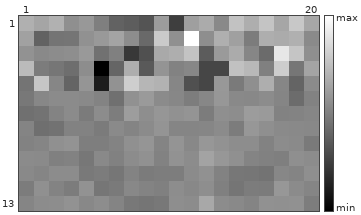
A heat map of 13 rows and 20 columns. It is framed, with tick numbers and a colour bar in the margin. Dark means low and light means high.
Histogram: heavy tails on both sides. Seam: horizontal, 40% of the way down, the bottom part calmer. Mirror symmetry: none. Roughest part: top middle. Odd rows or columns: none.
